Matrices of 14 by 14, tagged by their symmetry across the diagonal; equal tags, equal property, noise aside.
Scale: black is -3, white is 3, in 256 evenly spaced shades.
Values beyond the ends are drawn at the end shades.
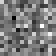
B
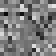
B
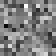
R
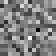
R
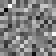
R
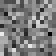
B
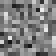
R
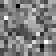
R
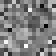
R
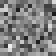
B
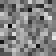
B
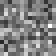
B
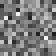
B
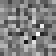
R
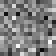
R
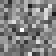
B
